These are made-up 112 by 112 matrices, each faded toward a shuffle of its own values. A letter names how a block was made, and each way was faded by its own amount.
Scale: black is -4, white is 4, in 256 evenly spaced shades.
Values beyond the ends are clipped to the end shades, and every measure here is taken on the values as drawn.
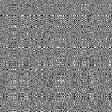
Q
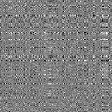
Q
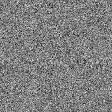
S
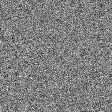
S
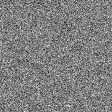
S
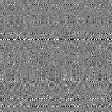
Q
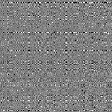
Q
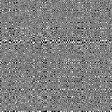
Q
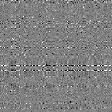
Q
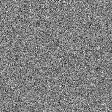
S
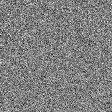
S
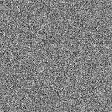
S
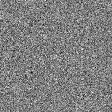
S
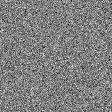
S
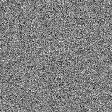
S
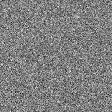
S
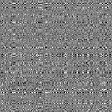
Q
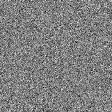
S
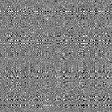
Q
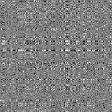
Q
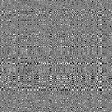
Q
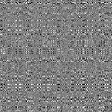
Q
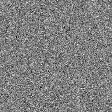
S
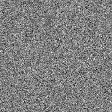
S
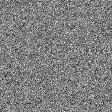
S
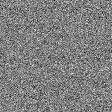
S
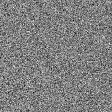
S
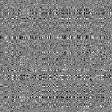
Q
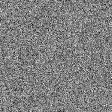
S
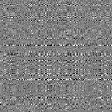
Q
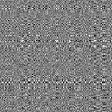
Q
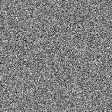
S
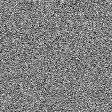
S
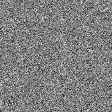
S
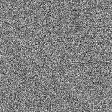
S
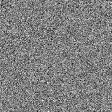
S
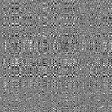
Q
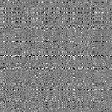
Q
